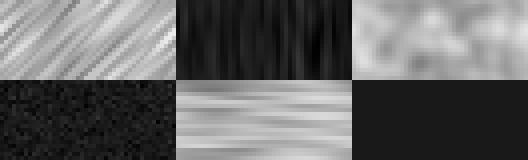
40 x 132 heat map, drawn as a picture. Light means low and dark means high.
The table splits into 2 rows of 3 panels. Panel 1,1: low, slanting up to the right. Panel 1,2: very high, streaked downward, faint in contrast. Panel 1,3: low, blotchy. Panel 2,1: very high, fine-grained, faint in contrast. Panel 2,2: low, streaked across. Panel 2,3: very high, flat.
